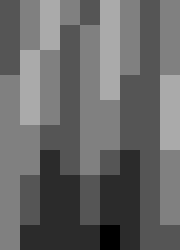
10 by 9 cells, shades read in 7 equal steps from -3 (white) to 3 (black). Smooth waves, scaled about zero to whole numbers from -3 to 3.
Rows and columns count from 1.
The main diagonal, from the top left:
1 0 0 1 0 0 2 1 0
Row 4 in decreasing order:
1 1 1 0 0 0 -1 -1 -1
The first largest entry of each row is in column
1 1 1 4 4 3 3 3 3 6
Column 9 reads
0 0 0 -1 -1 -1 0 0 0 1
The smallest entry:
-1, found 12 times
